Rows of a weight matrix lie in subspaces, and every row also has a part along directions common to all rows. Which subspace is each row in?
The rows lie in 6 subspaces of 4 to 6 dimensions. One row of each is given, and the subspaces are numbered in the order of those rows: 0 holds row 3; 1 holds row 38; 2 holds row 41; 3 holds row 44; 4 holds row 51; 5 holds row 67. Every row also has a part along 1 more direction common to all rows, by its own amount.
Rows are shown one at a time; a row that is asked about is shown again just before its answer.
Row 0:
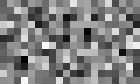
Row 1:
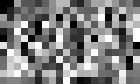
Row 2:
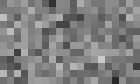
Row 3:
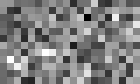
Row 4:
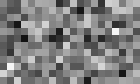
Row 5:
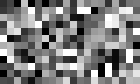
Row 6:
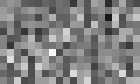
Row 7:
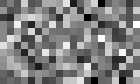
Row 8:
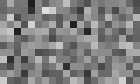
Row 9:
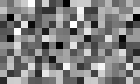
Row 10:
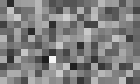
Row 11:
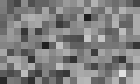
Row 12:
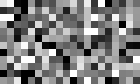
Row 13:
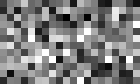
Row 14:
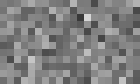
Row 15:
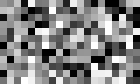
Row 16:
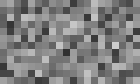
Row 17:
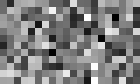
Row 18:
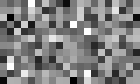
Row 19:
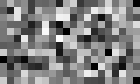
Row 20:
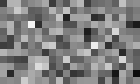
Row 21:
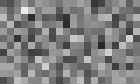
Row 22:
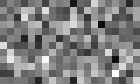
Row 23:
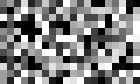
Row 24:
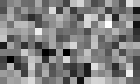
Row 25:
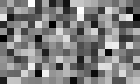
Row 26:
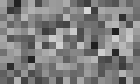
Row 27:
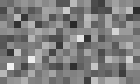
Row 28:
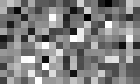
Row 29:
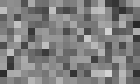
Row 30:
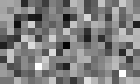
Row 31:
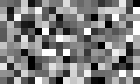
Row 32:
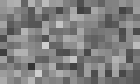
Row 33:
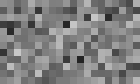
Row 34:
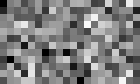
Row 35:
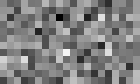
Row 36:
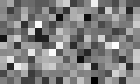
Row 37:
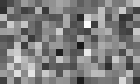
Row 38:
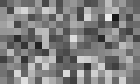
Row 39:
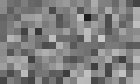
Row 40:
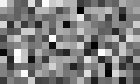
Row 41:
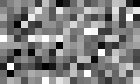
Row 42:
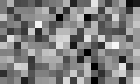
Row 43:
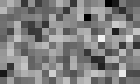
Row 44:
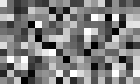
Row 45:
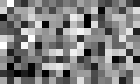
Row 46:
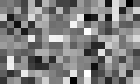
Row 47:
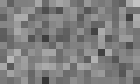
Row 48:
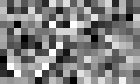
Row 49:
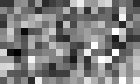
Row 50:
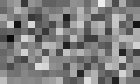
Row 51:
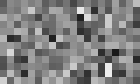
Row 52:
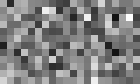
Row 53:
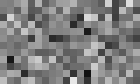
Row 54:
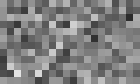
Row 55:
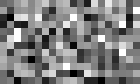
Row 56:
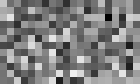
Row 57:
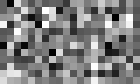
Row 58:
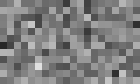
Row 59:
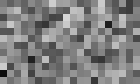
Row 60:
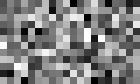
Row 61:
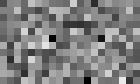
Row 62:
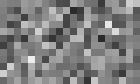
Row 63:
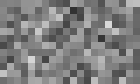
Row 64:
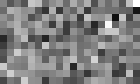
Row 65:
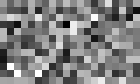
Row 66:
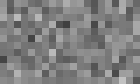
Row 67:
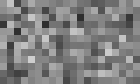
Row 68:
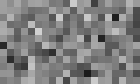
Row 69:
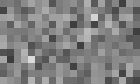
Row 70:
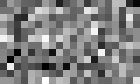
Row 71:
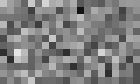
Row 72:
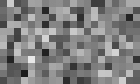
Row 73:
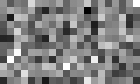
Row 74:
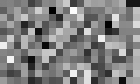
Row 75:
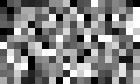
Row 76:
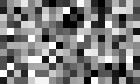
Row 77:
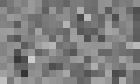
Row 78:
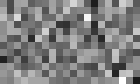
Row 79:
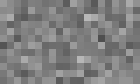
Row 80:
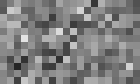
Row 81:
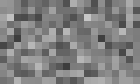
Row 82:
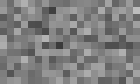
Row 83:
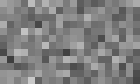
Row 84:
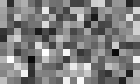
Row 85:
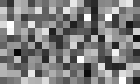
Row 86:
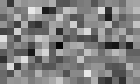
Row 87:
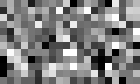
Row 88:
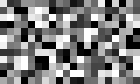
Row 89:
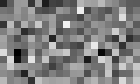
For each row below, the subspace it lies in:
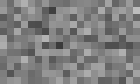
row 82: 2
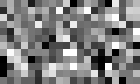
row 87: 4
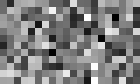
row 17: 5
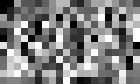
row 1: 5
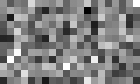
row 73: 2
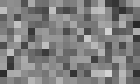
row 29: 0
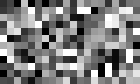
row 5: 4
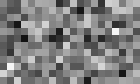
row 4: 0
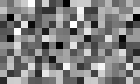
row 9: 2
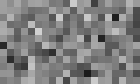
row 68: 5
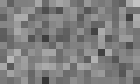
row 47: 2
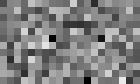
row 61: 5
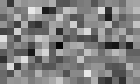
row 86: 2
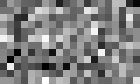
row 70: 2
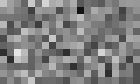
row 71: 4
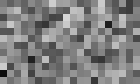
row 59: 0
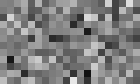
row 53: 2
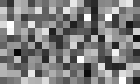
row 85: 1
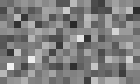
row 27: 0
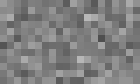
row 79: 3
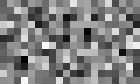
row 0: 3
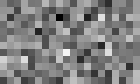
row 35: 1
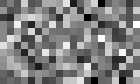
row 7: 3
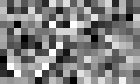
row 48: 1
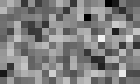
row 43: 0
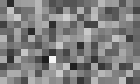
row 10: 3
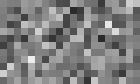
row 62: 0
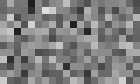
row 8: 2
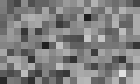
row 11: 4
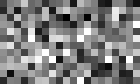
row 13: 0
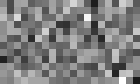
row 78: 1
